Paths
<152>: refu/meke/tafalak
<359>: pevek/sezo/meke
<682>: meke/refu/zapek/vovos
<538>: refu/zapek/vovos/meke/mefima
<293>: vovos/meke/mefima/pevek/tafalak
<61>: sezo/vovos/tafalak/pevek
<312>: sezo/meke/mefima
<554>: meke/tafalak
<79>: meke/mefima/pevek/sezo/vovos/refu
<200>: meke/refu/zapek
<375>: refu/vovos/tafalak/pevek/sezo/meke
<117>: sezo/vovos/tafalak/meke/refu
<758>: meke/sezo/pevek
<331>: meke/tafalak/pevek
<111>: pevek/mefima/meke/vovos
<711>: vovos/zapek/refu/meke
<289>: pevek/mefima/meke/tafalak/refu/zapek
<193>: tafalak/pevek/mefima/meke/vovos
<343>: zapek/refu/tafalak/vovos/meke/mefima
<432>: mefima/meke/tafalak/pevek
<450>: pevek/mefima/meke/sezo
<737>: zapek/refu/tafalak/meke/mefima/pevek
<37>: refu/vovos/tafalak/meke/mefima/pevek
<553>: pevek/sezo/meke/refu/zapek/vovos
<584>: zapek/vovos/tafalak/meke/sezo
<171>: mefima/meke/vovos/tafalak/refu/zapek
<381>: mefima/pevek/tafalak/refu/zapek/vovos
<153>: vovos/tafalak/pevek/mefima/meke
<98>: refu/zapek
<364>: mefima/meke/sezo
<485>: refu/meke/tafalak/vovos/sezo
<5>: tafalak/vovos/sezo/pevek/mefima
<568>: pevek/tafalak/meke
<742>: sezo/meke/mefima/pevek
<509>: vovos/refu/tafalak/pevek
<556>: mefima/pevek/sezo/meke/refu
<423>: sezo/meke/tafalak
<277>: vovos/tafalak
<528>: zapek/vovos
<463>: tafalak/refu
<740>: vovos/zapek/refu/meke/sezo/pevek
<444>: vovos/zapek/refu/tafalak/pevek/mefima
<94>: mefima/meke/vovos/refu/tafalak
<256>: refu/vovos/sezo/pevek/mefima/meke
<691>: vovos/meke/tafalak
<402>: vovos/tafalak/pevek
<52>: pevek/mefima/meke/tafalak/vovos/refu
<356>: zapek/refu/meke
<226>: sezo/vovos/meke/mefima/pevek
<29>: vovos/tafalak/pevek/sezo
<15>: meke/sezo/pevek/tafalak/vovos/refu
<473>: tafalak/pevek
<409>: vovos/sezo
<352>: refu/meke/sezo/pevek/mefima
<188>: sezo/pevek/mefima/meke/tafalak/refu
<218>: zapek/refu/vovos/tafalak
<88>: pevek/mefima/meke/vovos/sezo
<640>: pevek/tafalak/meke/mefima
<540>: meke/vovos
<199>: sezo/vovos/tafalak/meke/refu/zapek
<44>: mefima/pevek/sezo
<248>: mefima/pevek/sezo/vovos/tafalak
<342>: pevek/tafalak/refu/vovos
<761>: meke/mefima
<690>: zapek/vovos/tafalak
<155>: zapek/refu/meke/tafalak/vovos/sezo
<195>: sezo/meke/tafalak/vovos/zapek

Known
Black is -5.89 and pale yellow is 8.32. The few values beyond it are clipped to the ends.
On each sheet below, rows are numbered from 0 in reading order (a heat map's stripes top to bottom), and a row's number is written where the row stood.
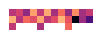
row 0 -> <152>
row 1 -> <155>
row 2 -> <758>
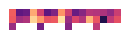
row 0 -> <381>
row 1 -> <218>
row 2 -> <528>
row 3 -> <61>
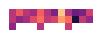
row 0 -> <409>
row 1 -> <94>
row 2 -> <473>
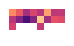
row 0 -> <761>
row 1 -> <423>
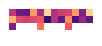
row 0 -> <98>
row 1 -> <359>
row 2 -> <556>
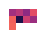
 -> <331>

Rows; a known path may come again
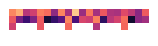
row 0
<312>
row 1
<352>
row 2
<375>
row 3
<29>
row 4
<432>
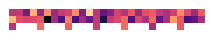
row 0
<200>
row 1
<758>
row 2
<556>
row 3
<402>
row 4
<568>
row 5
<248>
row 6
<640>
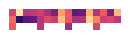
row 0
<450>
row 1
<682>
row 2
<381>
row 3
<356>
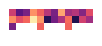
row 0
<218>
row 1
<737>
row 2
<331>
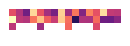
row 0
<289>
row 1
<171>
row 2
<740>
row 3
<364>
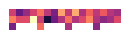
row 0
<690>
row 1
<37>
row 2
<485>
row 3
<409>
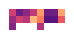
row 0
<528>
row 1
<444>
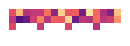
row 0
<88>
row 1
<117>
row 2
<188>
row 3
<94>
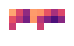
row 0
<343>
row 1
<761>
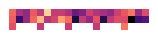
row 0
<293>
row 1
<584>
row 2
<473>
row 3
<61>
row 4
<742>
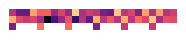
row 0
<98>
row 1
<226>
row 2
<359>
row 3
<463>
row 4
<152>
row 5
<423>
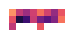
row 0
<5>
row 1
<193>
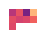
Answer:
<711>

